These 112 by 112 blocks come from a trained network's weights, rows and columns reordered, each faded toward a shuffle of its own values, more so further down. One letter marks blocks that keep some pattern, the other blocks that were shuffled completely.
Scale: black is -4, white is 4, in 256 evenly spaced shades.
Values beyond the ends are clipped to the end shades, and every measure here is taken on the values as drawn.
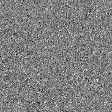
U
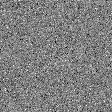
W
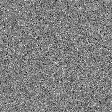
W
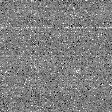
U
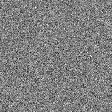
U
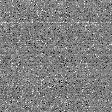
U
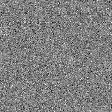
U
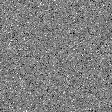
W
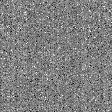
U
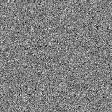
U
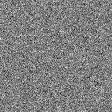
U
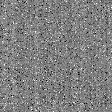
U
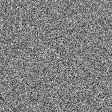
W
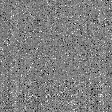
U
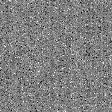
U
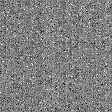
U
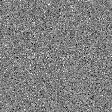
U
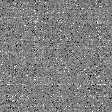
U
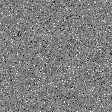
W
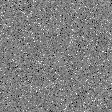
W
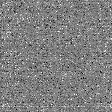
U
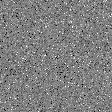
W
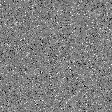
W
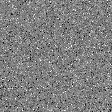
W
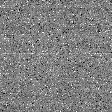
U
